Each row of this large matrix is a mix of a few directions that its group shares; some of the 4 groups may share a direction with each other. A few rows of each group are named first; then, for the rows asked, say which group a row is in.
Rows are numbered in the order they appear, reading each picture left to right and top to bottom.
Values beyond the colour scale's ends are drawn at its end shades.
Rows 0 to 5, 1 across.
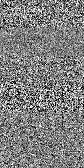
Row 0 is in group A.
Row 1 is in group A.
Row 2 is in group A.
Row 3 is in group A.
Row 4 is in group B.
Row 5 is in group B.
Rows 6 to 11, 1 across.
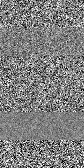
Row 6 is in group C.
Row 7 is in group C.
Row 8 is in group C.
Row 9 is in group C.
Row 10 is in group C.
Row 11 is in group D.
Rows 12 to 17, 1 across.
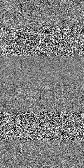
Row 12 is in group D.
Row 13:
B
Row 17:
D
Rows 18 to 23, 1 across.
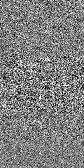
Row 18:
C
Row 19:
B
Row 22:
A
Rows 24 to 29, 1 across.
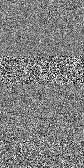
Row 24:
A
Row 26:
A
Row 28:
A
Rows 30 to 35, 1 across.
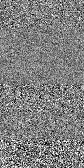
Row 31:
B
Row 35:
B
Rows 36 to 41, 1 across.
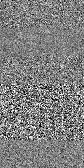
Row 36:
B
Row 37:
D
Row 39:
B
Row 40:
B
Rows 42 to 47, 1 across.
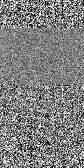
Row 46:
A
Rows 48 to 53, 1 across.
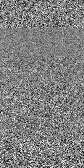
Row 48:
C
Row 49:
B
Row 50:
C
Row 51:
C
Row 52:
B
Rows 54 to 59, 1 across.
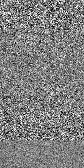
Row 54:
C
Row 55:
A
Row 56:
C
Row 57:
C
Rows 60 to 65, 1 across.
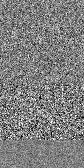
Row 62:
C
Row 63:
B
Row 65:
A
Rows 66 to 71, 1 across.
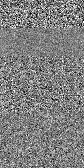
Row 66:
A
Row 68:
B
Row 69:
B
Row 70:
C
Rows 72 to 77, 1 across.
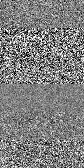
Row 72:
B
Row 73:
A
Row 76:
C
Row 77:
B
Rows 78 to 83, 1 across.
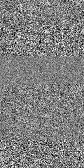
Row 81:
A
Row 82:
B
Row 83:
B
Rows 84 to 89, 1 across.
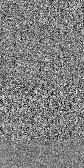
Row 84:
A
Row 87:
C
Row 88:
C
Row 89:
B
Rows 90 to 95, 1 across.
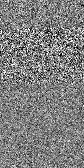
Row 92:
A
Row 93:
A
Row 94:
C
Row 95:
A
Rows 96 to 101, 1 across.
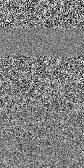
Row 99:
C
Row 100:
A
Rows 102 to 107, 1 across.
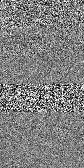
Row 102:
B
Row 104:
C
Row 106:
C
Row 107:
B
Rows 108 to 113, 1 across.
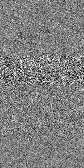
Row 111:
C
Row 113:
C
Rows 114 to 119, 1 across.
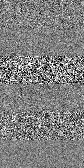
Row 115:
A
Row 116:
C
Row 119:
A
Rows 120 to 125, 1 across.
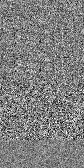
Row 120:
A
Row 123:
C
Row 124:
A
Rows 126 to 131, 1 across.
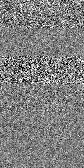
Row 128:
C
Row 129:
C
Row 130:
C
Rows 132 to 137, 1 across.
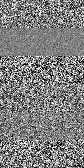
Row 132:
A
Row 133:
C
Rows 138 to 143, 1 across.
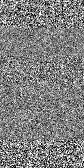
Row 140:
A
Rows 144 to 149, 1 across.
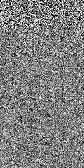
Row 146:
B
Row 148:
D
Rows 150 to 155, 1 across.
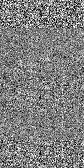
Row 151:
C
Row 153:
B
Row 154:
B
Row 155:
A
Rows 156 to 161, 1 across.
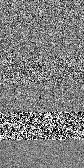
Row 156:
A
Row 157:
B
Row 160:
C
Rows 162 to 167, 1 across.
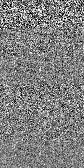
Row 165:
D
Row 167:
A
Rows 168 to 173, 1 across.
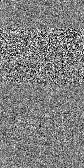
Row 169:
A
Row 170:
A
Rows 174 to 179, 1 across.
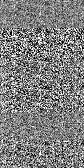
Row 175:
A
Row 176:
B
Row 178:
B
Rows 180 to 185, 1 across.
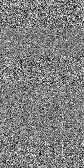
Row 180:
A
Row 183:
C
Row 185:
B
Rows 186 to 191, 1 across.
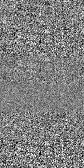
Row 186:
D
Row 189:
A
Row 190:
C
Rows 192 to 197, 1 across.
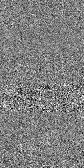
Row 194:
A
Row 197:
D
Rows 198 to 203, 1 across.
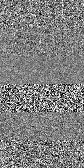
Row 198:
B
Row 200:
C
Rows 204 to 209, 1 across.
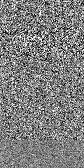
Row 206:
B
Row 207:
C
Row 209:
B
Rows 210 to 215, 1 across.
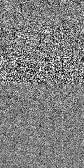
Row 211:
B
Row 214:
B
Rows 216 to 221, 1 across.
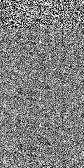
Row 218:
C
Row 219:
D
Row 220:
D
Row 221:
D
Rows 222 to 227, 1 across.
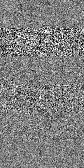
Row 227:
A
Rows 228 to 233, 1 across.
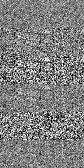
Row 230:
D
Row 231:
D
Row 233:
B
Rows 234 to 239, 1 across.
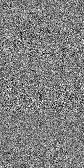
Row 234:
A
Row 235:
D
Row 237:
A
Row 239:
C
